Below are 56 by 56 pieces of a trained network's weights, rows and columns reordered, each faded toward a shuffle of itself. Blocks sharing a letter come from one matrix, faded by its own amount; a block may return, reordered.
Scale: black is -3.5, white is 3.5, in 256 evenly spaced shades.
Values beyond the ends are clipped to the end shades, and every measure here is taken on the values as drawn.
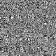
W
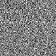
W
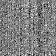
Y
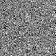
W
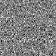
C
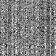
Y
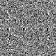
C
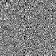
C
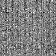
Y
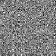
C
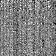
Y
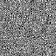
C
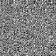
C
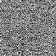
C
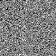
W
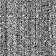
Y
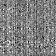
Y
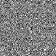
W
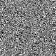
W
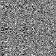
C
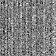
Y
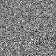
W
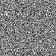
W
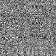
W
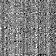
Y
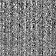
Y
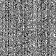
Y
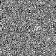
W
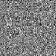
C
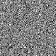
W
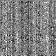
Y
